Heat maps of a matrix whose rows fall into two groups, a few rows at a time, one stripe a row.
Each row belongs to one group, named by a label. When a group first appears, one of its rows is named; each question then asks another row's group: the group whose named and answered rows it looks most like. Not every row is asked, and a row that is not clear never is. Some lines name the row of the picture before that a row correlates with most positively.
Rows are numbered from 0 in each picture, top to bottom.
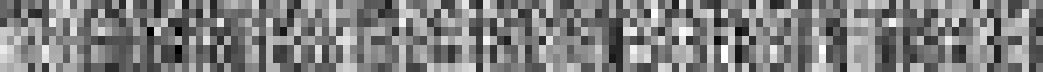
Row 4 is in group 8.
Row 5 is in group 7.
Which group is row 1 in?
8
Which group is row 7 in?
8
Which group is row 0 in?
8
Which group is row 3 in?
7
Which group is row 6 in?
7
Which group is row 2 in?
7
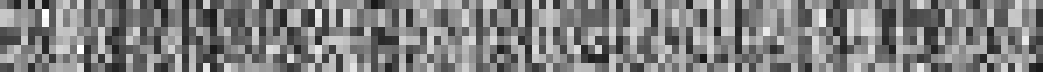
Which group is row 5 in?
8
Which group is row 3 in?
8
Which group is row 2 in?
7
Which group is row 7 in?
8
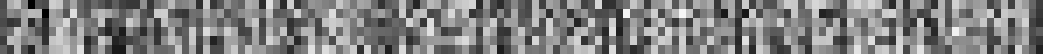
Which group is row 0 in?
8
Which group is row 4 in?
8
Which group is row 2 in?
8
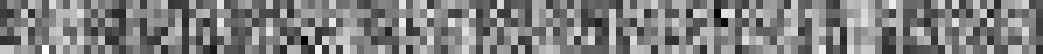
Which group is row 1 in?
8
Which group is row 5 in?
7
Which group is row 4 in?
8
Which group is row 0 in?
7
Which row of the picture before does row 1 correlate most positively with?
2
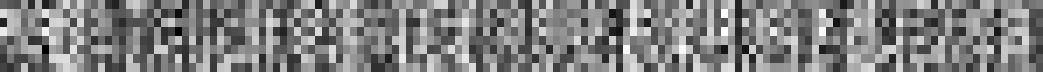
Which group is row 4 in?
8
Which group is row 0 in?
8
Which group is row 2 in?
8
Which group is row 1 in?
7
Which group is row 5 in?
7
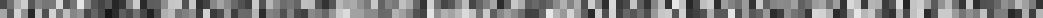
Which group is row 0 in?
8
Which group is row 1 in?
8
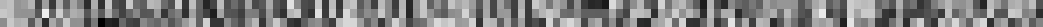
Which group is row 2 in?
8
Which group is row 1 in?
7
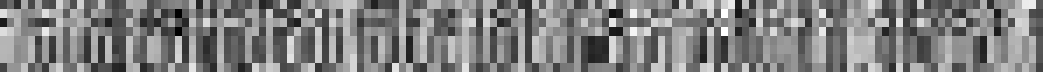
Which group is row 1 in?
7
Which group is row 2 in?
8
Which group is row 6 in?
7
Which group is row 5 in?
7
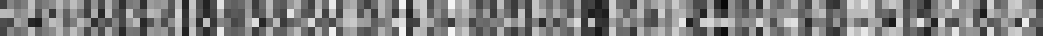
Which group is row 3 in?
7
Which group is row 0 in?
7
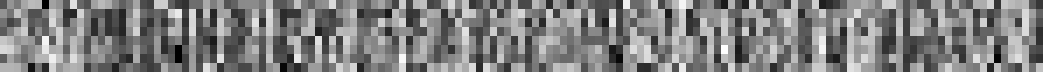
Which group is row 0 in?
7
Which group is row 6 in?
7
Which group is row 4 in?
7
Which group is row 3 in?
8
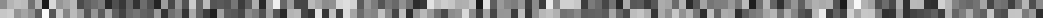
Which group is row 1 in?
7
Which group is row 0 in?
8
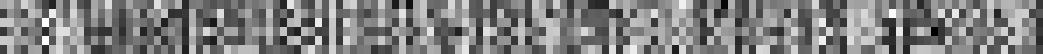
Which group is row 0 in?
7
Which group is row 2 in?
7
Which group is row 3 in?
8
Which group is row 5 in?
8
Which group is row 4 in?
7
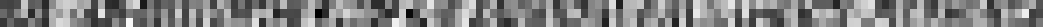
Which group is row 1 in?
8
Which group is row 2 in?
8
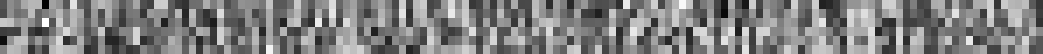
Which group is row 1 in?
7
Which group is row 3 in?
8
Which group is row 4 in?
8
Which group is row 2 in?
7
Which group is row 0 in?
7
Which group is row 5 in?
8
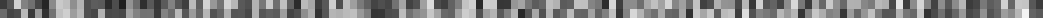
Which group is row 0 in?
8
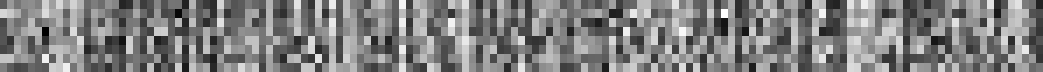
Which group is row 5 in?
8
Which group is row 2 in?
7
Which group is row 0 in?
7
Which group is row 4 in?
8
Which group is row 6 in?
7
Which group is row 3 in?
7
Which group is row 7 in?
8
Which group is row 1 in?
7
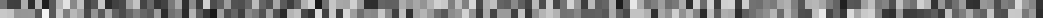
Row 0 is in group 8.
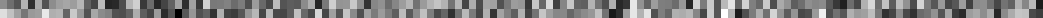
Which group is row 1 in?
7
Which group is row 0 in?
8
